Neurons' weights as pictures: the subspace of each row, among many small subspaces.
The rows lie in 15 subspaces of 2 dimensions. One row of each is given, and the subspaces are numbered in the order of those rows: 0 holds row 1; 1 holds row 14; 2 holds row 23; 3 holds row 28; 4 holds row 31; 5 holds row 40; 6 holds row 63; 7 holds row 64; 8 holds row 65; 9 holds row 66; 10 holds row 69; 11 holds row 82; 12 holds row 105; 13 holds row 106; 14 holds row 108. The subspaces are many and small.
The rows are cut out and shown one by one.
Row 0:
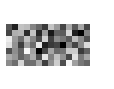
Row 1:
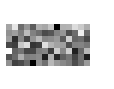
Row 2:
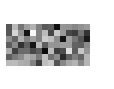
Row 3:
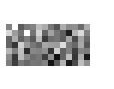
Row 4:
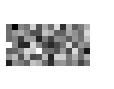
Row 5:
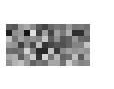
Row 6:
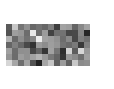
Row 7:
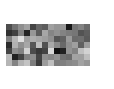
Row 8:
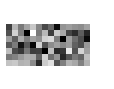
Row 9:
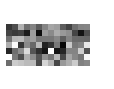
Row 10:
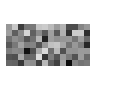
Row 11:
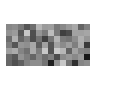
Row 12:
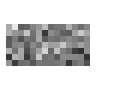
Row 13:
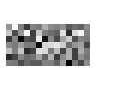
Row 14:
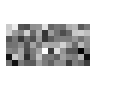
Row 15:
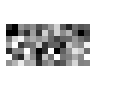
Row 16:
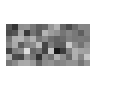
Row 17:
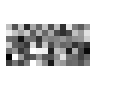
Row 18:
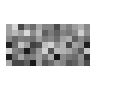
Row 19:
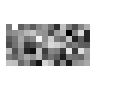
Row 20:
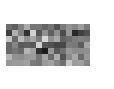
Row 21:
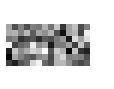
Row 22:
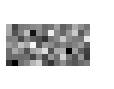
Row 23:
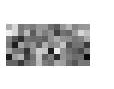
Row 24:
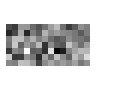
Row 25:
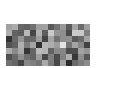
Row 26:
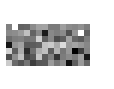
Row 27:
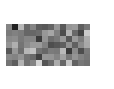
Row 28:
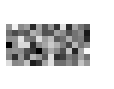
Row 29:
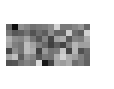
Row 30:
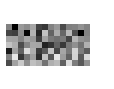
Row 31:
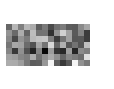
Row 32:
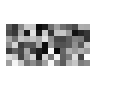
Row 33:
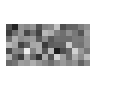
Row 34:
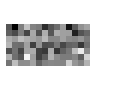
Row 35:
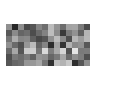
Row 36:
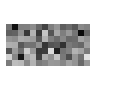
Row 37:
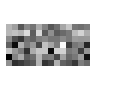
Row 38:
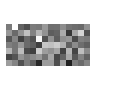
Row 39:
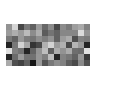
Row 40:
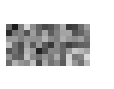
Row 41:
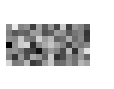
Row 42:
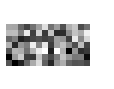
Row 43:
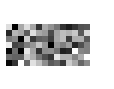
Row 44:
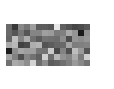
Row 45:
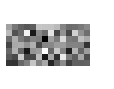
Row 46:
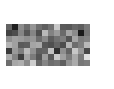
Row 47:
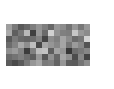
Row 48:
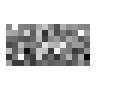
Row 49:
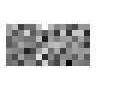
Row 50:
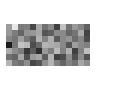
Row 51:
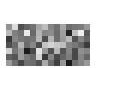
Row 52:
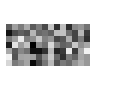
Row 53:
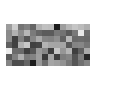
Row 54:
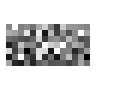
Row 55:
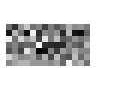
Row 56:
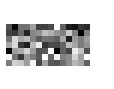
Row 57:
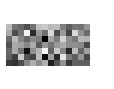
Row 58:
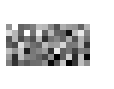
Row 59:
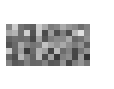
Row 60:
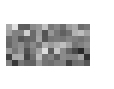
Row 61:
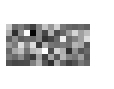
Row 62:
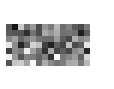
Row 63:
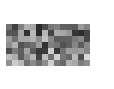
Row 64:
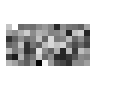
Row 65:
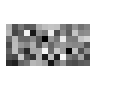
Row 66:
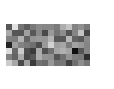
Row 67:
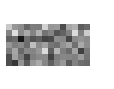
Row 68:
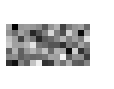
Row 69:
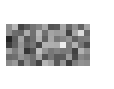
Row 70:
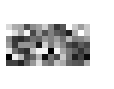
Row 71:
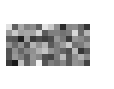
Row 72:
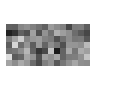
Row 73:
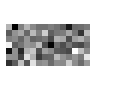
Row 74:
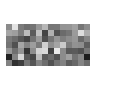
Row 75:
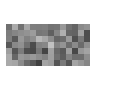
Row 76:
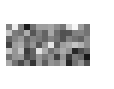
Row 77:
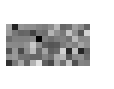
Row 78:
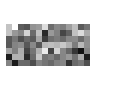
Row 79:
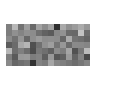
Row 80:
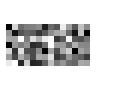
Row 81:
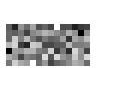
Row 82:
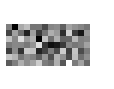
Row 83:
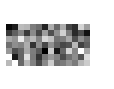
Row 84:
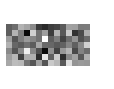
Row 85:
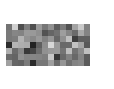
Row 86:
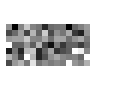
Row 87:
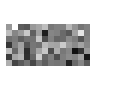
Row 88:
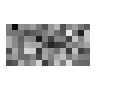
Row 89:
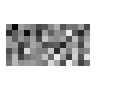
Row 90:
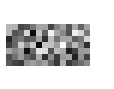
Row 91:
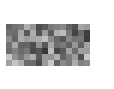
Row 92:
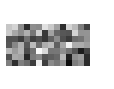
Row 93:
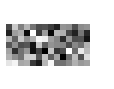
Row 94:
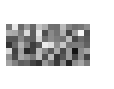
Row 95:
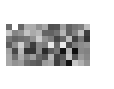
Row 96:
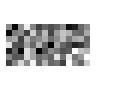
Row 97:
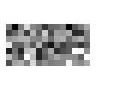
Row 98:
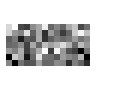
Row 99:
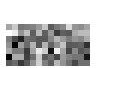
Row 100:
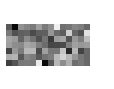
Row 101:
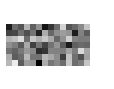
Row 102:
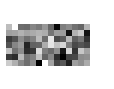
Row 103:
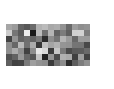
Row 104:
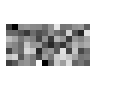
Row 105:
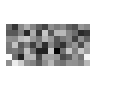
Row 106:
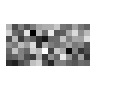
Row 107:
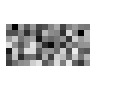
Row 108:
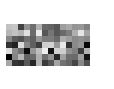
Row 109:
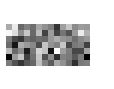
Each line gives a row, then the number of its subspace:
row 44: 0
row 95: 4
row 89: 4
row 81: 0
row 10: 8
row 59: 6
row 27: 8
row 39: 14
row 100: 7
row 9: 14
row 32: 6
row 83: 1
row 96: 5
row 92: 5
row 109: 2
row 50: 3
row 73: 9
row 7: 3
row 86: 9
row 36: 12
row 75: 6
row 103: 13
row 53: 0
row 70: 0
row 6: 11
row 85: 14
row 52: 2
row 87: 1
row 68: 10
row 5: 13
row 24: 3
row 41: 3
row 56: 0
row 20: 11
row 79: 0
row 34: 9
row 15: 2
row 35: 4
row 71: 5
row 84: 8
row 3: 4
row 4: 3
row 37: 14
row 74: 12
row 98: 1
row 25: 10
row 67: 9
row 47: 10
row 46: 2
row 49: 8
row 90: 10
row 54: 12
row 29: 7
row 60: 1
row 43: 5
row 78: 1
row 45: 8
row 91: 6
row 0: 10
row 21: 12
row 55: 11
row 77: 11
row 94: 6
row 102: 7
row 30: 6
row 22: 10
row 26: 1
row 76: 5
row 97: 9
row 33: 3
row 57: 8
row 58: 4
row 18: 14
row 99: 2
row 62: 14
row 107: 6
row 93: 13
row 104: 7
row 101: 5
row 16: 3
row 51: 13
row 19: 13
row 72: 2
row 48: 12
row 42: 12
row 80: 9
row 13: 11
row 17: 0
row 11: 4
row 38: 11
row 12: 1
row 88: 13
